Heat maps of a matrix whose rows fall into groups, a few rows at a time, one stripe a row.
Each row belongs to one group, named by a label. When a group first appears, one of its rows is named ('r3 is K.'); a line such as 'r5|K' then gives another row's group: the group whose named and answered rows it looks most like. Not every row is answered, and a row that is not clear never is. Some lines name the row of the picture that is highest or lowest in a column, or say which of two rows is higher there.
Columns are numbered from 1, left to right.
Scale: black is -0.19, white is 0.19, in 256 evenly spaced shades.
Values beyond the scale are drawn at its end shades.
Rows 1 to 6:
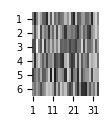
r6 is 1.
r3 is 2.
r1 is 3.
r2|2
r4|3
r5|3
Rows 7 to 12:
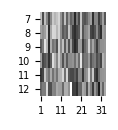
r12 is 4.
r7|1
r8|1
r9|2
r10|1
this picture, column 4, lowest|10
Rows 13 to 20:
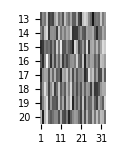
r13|4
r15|3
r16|3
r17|2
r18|2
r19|2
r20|3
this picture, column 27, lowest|13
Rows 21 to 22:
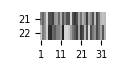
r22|4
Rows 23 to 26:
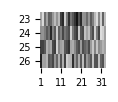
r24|4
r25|3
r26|2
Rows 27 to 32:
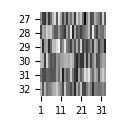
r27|1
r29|1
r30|4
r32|1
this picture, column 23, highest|31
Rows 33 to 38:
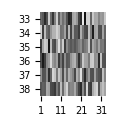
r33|3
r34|1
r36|3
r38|3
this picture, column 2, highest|35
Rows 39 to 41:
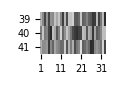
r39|1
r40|4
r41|1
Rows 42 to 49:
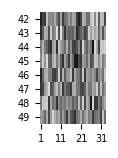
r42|3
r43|3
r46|2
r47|3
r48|2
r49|1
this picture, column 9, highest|43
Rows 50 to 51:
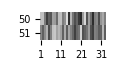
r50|4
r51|1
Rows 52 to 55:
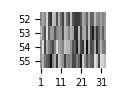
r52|4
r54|4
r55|4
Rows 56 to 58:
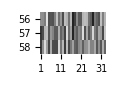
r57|2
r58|2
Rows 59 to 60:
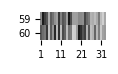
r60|3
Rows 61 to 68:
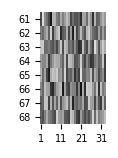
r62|2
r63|4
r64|1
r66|3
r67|2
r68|3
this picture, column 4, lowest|65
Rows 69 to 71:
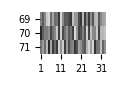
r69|3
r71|2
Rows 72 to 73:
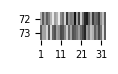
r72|1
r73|2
